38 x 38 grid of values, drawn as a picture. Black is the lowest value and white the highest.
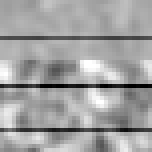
Rows 10, 22 and 33 differ from the rows beside them. No overall slope runs across the table. A horizontal seam about 40% of the way down splits the table, and the top part is calmer. The values are skewed, with a long tail toward low values.
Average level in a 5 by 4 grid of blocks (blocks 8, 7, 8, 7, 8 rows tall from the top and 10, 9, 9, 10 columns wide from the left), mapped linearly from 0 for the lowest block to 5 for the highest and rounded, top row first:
3434 / 3332 / 3042 / 4352 / 3223
